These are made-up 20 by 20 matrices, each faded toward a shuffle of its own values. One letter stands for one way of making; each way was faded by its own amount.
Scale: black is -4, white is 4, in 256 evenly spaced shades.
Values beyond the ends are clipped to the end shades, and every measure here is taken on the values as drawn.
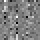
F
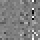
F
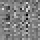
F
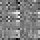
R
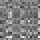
R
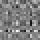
R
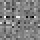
R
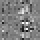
F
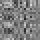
R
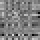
R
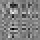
R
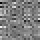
R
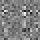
R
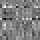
R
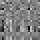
R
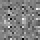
F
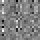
R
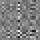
R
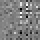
F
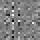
F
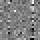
F
